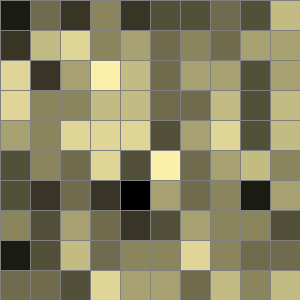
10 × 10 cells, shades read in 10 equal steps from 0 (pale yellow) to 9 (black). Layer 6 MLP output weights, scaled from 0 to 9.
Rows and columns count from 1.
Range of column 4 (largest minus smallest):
7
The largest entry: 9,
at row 7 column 5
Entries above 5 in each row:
6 1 2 1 2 2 5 4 2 1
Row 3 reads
1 7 3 0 2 5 3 3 6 3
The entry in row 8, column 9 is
4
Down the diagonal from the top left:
8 2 3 2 1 0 5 4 5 2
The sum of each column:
49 50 37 30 44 43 40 33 50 32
